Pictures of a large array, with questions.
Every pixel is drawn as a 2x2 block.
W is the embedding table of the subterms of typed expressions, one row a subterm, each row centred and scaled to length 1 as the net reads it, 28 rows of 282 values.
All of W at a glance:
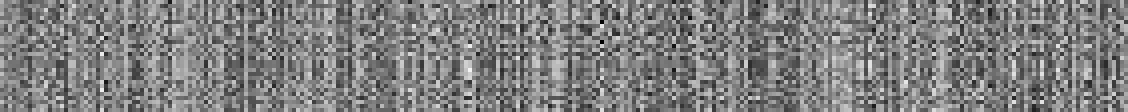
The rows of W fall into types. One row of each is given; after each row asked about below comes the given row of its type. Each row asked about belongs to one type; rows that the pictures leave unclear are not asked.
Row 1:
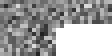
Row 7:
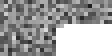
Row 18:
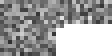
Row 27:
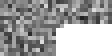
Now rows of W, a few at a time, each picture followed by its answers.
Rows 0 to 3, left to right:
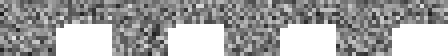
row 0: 18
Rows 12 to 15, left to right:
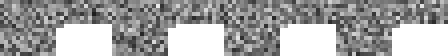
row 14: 7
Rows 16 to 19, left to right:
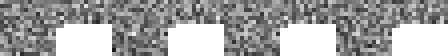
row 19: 27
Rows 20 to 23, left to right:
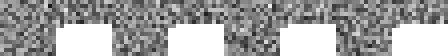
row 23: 27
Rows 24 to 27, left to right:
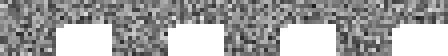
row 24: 7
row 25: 18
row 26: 7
